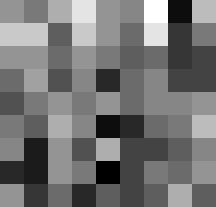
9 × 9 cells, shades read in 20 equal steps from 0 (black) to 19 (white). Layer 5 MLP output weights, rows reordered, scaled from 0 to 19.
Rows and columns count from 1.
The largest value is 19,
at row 1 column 7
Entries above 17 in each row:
1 0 0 0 0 0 0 0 0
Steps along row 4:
up down up down up up down same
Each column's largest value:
15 15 13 17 13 10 19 13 14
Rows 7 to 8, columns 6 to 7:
5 5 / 5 9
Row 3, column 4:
11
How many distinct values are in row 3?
6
